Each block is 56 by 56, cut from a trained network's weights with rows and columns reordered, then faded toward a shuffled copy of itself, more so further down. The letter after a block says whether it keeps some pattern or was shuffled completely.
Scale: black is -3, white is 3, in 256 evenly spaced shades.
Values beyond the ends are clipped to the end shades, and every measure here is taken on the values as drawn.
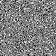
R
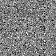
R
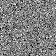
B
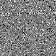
R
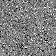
B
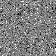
R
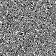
R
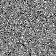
B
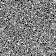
B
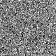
B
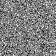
B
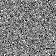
B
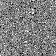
B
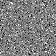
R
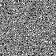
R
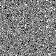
B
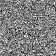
R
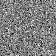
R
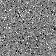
B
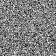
B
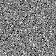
B
